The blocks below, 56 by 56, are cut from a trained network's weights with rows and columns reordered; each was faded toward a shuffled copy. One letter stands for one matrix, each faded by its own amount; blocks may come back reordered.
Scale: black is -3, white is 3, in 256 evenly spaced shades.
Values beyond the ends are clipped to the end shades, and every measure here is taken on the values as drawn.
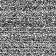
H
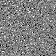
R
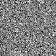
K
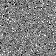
R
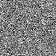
K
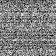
H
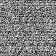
H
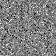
R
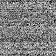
H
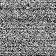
H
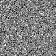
K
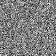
K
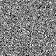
K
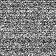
H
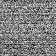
H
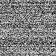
H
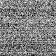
H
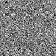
K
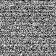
H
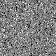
R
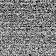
H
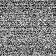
H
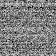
H
